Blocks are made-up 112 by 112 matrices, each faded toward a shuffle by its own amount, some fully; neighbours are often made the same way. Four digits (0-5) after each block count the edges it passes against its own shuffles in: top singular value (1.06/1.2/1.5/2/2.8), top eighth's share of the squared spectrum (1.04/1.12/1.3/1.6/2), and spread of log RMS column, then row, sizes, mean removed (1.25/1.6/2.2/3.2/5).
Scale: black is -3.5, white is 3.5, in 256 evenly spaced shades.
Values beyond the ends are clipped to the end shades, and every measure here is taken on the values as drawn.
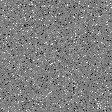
0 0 0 0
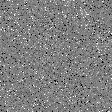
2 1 0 0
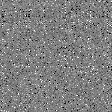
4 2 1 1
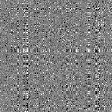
5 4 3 3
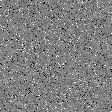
0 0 0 0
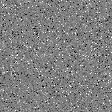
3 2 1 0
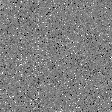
2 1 0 0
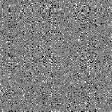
4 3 3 2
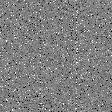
3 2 1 0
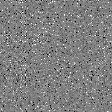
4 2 1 1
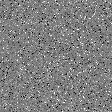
0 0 0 0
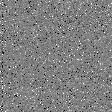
3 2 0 0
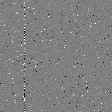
4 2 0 0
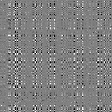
5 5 4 4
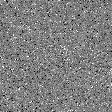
0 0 0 0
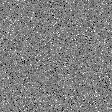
0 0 0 0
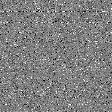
2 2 0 2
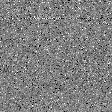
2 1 0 2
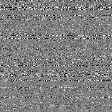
2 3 0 4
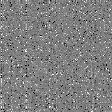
4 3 2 1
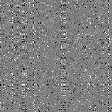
5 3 3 2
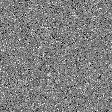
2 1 0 0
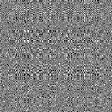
5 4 3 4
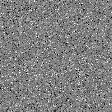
2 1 0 0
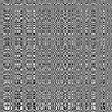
5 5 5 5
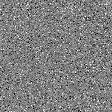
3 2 0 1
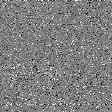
2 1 0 2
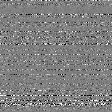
3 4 0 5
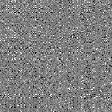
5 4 3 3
